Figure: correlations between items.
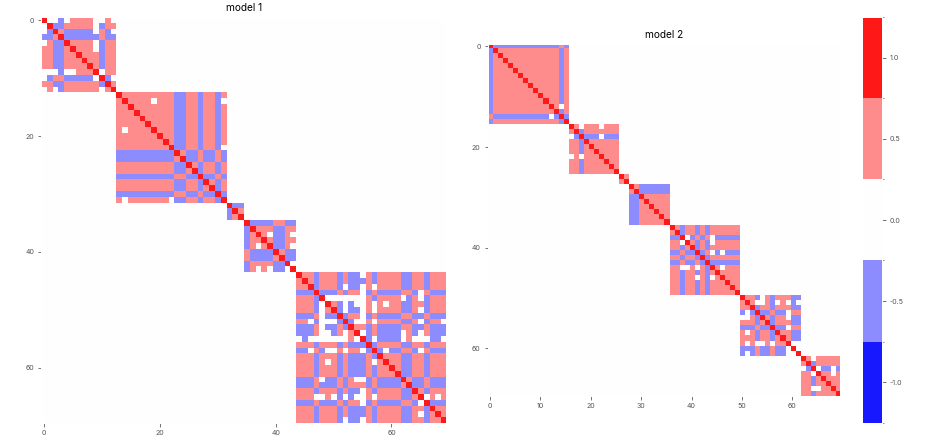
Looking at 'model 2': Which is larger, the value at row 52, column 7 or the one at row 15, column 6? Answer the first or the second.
the second
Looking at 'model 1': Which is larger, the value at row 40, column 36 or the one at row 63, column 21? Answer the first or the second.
the second
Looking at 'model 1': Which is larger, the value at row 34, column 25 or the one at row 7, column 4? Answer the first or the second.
the second
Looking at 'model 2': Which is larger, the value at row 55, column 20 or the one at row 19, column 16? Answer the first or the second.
the second
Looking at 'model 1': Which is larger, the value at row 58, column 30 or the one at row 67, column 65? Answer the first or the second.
the second
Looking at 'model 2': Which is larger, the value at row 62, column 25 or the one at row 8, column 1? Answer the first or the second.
the second
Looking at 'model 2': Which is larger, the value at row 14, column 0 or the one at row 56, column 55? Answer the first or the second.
the first
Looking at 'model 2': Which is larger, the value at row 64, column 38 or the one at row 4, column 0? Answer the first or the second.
the first
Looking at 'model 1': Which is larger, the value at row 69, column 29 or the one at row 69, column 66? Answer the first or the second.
the first
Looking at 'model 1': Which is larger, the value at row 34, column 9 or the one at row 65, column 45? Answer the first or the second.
the second
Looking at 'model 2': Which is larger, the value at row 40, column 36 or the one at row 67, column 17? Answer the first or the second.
the first
